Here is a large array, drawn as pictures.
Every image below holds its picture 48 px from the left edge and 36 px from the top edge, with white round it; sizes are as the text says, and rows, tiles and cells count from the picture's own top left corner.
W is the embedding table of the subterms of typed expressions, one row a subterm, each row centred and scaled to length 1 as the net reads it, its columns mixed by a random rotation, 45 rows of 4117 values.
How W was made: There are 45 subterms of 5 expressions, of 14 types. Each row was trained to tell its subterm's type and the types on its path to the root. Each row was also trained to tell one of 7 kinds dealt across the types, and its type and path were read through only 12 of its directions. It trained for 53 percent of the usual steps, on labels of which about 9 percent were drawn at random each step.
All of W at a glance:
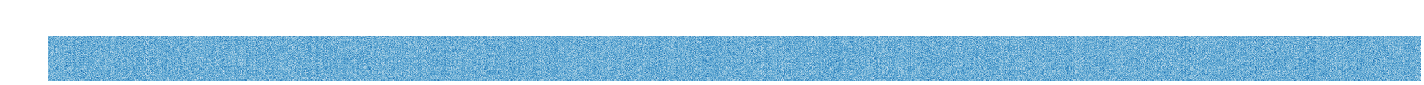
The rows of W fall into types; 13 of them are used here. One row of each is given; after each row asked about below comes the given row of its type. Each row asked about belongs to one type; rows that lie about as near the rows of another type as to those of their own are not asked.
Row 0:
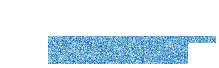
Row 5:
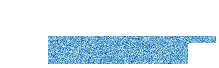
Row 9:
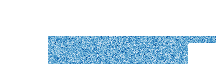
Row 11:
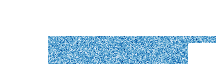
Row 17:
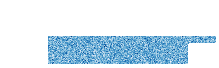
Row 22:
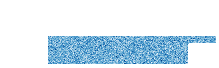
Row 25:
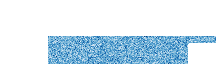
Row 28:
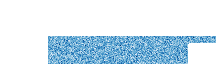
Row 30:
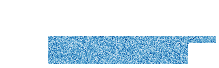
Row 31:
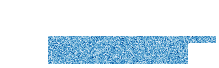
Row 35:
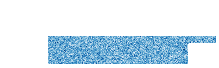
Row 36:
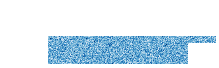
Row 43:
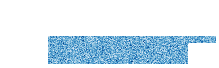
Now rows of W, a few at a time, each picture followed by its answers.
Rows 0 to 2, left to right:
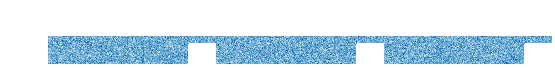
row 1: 9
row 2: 25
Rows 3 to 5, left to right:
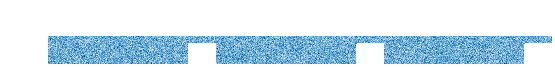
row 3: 43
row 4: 30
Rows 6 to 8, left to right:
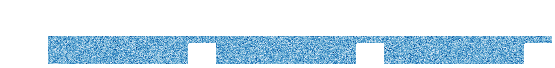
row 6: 5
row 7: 17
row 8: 30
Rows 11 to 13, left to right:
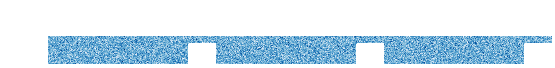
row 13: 43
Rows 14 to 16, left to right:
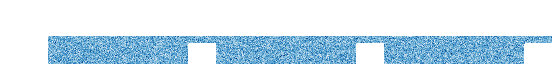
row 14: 35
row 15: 25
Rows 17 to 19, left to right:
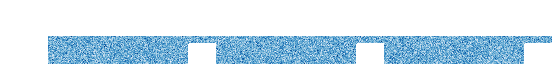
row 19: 35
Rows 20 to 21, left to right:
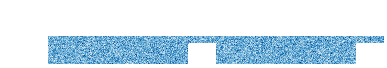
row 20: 36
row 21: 5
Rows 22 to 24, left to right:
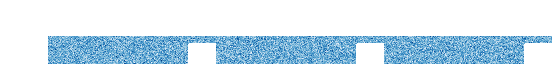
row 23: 0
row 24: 25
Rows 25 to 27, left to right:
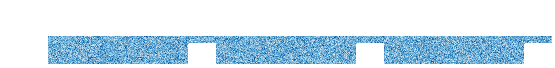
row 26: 9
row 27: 22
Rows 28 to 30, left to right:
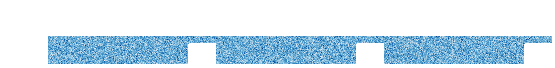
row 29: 9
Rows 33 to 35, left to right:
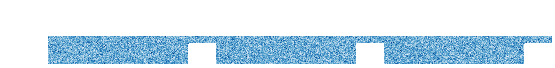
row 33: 17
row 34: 35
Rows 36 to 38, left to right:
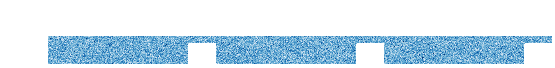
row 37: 35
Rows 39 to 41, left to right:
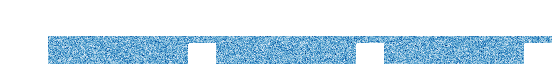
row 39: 17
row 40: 25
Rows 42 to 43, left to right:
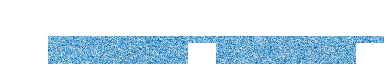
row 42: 22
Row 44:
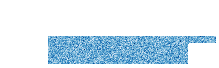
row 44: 43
